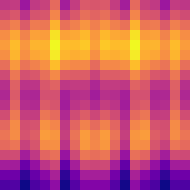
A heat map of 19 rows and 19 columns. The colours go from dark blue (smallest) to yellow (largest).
No lone cell stands out from its neighbours. Values rise toward the top. The left and right halves mirror each other. Stripes running across repeat 2 times from top to bottom. No single row or column stands out from its neighbours.
